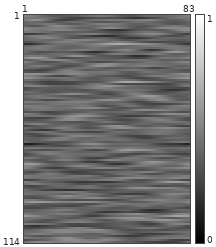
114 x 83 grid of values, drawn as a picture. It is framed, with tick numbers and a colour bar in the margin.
Average level on the scale: 40%. Grain: streaks across. Histogram: bell-shaped.
